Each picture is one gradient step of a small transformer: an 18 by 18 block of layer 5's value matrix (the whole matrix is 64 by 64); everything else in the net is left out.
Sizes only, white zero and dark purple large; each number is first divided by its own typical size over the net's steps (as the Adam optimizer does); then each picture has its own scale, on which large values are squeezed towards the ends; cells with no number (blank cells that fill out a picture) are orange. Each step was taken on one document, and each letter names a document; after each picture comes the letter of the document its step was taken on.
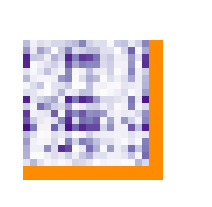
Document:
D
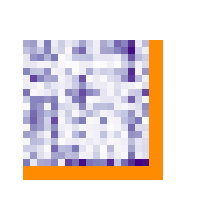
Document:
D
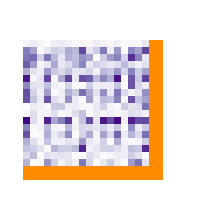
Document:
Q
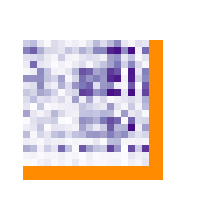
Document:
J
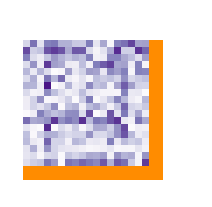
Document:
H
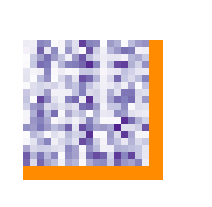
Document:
H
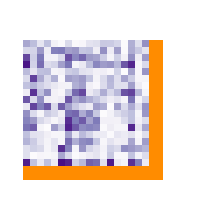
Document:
D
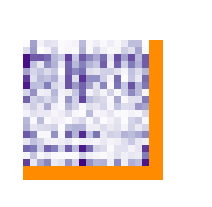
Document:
Q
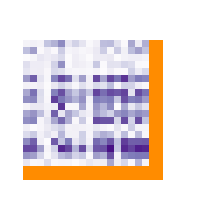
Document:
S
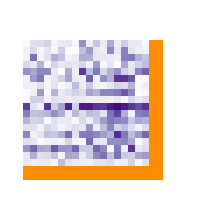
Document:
H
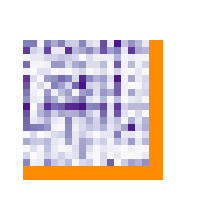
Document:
Q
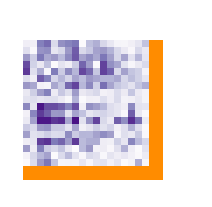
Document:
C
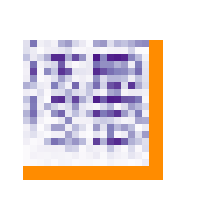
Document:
S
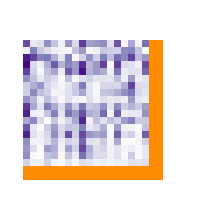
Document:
Q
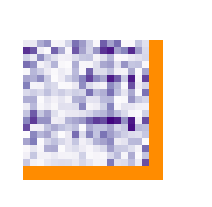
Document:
J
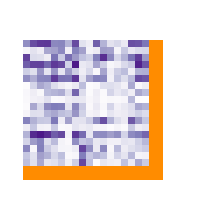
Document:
C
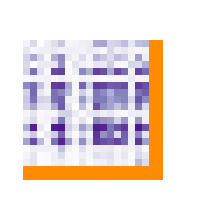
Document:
S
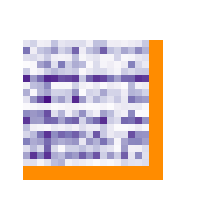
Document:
C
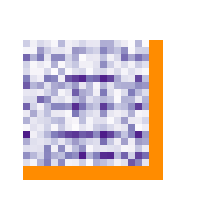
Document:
C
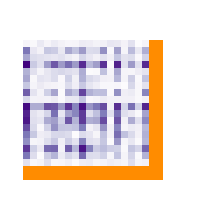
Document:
Q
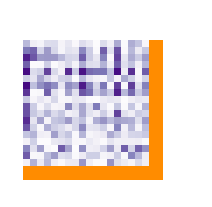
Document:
Q
